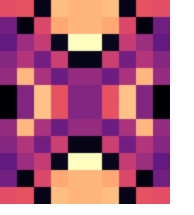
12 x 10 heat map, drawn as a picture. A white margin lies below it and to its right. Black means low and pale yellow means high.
Average level on the scale: 50%. Calmest part: centre. Slope: none. Mirror symmetry: left to right and top to bottom.
